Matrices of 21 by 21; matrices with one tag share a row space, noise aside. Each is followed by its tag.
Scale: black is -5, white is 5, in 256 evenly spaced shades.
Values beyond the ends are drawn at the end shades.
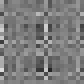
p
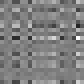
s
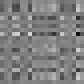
s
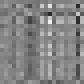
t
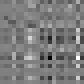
t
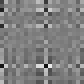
p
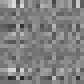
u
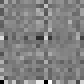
p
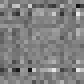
s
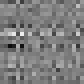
u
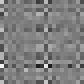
p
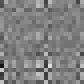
p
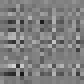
u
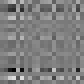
u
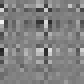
p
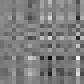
t
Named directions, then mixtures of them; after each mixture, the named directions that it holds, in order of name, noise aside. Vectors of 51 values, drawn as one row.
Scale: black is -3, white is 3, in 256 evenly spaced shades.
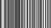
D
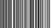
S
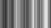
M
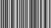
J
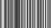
D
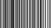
D, J, M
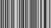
J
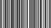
D, J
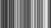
M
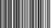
D, S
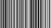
J, S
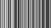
J, M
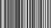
D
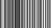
D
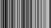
J, M
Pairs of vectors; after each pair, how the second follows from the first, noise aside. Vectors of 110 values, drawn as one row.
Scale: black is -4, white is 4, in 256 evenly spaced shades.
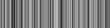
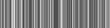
negated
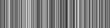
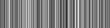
copied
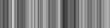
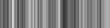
copied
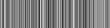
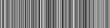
copied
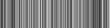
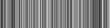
copied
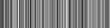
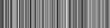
copied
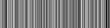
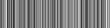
negated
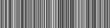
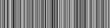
negated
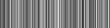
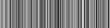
negated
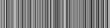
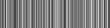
negated
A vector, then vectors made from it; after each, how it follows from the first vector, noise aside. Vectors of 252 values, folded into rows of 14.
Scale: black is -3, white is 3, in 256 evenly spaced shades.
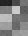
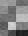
reversed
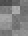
shrunk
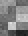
reversed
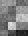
reversed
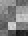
reversed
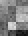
reversed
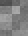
shrunk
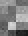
reversed
